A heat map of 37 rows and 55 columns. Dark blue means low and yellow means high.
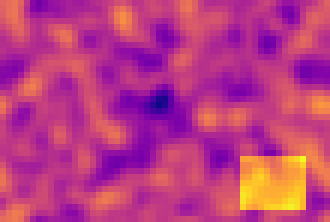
The field is mottled with small blotches. The centre is the ninth with the lowest average. Values change most from cell to cell in the bottom right. There are no regular stripes. In the bottom right lies a patch that is higher than the rest. The bottom right is the ninth with the highest average.
